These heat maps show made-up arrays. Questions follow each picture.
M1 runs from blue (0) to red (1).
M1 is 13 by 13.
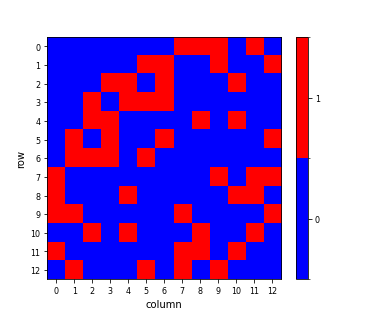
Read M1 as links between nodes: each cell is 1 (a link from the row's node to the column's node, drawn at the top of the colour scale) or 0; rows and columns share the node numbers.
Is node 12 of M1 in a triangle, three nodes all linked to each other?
yes
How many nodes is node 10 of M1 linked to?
4
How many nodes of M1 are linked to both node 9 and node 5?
2
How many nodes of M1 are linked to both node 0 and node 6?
0
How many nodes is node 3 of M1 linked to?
4
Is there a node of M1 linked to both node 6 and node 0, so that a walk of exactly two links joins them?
no
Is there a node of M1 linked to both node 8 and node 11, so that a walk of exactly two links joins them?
yes
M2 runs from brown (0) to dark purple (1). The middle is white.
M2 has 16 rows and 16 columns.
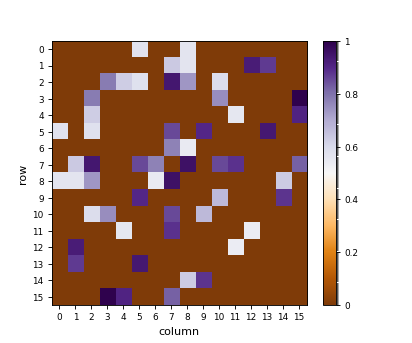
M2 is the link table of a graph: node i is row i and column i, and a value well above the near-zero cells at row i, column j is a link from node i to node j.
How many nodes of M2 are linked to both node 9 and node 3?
1
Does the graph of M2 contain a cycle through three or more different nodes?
yes
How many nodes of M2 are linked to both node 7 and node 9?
2
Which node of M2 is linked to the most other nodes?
node 7
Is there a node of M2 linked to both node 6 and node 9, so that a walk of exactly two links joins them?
no
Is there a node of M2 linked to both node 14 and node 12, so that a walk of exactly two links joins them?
no
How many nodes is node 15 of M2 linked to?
3
